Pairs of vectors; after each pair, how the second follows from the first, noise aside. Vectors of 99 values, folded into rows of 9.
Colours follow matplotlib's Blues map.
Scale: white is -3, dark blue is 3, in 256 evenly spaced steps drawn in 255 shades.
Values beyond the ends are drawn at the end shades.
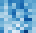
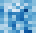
wrapped around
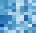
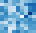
wrapped around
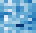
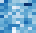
wrapped around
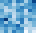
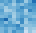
shrunk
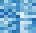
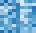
wrapped around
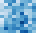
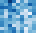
wrapped around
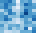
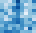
negated
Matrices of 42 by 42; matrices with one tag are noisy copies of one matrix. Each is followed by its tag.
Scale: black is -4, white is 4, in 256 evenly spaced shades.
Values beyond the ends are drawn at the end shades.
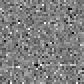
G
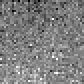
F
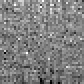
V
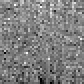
V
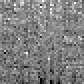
V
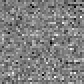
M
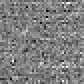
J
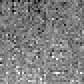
F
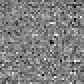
M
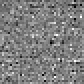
M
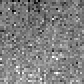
F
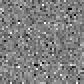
G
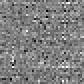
J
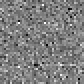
G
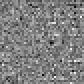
M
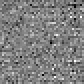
M
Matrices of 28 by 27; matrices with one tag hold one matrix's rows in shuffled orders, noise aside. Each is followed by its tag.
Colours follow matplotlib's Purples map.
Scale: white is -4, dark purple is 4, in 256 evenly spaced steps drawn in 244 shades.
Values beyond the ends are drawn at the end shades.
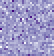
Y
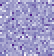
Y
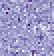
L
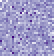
Y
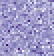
L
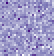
L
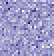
L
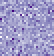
Y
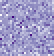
Y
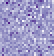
L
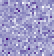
L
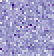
Y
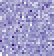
Y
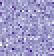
Y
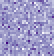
L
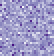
Y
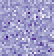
L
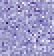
L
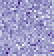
L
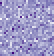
Y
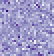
L
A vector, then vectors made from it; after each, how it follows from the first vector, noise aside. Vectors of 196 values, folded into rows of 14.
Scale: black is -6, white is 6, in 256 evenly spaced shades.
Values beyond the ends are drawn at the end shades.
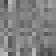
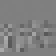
partly zeroed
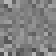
sign-scrambled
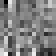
scaled up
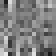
scaled up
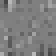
partly zeroed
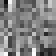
scaled up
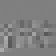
partly zeroed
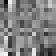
scaled up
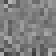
sign-scrambled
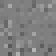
partly zeroed
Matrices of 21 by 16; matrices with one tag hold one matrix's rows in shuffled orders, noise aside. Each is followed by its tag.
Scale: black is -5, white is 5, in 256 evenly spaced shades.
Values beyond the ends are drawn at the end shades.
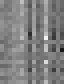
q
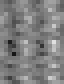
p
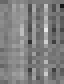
q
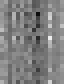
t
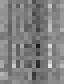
t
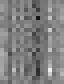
t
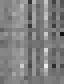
q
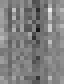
t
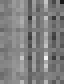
q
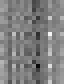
t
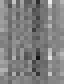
t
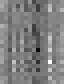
t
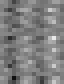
p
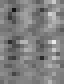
p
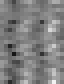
p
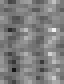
p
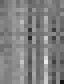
q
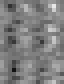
p
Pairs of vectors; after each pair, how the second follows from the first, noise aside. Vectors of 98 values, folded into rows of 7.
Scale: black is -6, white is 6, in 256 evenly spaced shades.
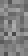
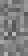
negated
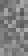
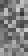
scaled up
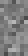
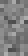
negated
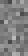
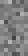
negated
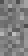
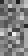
scaled up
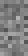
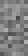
negated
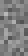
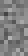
negated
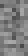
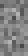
sign-scrambled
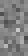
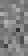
negated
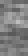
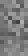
sign-scrambled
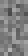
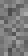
sign-scrambled
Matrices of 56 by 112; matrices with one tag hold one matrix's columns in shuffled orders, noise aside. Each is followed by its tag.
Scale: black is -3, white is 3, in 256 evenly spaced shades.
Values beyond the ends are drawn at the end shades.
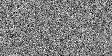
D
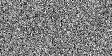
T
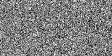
T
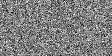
D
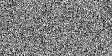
T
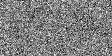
T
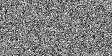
D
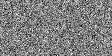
D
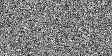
D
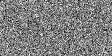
T
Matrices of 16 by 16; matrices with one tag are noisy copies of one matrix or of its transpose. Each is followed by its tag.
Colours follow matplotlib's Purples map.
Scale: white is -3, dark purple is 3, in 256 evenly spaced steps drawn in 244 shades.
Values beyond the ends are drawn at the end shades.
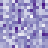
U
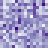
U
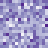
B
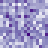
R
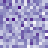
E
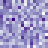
E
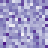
B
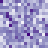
R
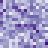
R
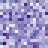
U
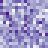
R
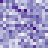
R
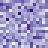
E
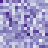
R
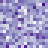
B
